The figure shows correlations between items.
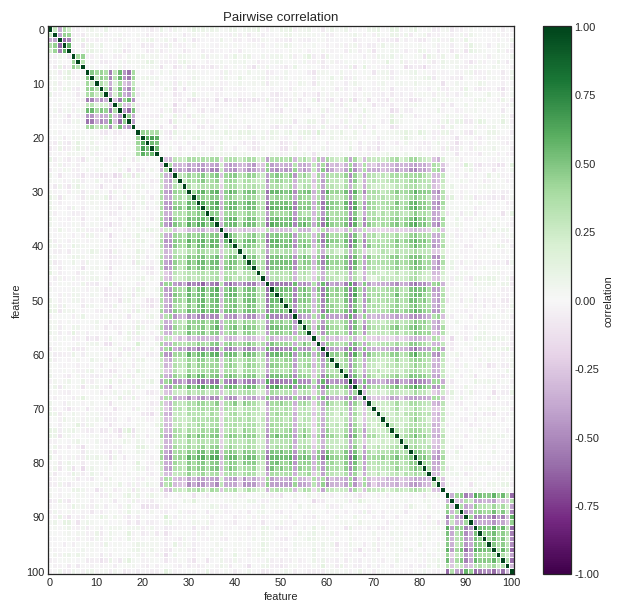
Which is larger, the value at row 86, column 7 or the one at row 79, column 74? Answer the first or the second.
the second
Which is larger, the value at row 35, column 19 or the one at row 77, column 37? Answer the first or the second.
the first
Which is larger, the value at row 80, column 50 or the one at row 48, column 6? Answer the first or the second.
the first
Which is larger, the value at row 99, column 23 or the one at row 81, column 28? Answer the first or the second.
the second
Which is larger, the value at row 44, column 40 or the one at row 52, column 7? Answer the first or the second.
the first
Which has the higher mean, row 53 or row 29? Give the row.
29
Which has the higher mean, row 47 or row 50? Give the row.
50
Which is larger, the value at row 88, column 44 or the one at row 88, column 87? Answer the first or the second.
the first
